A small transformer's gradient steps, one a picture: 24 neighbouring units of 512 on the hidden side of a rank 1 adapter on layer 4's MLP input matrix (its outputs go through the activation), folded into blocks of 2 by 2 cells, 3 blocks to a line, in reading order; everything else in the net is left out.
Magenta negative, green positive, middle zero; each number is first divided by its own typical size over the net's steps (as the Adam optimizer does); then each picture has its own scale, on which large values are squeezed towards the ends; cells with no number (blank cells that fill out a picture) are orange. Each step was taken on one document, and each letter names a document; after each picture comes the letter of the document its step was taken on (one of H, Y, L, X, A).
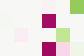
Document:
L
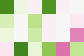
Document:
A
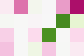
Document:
A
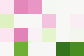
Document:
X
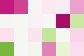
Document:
A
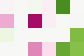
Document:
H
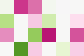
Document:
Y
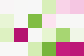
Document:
L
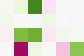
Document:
X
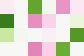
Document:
H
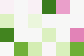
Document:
A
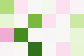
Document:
H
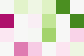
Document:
Y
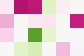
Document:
Y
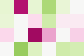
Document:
Y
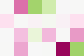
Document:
X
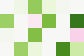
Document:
Y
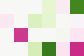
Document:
L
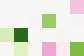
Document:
L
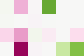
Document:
X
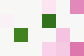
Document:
L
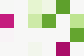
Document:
H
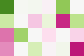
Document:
A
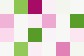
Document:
Y
